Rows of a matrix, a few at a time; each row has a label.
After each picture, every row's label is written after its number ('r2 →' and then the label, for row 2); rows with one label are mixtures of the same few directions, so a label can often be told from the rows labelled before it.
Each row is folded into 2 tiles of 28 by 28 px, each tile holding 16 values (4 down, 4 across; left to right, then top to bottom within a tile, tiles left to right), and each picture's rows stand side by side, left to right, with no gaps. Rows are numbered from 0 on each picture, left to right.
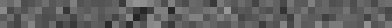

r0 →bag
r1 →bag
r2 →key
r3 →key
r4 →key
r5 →key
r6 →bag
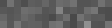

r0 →key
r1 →bag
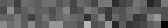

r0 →bag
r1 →bag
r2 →bag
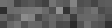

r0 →key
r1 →bag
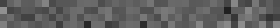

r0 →key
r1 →bag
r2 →bag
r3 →bag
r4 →key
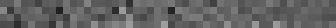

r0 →bag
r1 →key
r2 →bag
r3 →key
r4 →bag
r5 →key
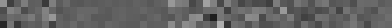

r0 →key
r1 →key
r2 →bag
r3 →bag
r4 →key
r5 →key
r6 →bag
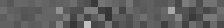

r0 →key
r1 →bag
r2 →bag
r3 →key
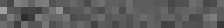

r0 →key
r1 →key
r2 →bag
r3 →bag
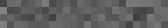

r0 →key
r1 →bag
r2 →key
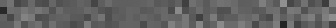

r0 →key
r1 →bag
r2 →bag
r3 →bag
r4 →bag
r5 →key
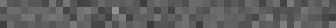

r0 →key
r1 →key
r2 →key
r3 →bag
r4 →bag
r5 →key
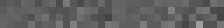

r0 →bag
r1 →key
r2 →bag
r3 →bag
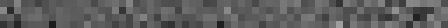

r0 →bag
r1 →bag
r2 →bag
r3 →bag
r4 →key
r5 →bag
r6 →key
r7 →key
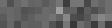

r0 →key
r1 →key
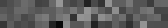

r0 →bag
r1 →key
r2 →bag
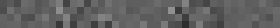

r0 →bag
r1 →key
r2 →bag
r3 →bag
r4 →bag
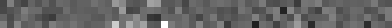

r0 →key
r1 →bag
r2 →bag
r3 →bag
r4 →bag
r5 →bag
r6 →bag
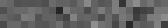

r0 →key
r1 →key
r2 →key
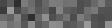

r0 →bag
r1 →bag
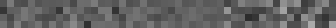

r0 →key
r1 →bag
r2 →key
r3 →key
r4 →key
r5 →bag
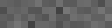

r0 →bag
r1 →key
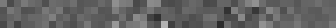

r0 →key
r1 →bag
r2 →bag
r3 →bag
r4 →key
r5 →bag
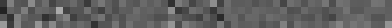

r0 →key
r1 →key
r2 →key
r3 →key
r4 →key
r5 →key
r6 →bag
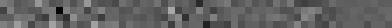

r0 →bag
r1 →key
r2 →key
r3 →key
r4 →key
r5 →key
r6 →bag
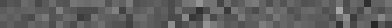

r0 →bag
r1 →key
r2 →bag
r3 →key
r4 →key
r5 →key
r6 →key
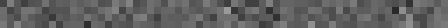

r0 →key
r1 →bag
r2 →bag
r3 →bag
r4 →key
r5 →bag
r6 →bag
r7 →bag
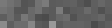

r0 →bag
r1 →key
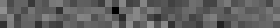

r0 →key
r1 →key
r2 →key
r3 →bag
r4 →key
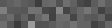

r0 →bag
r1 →key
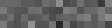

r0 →bag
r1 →key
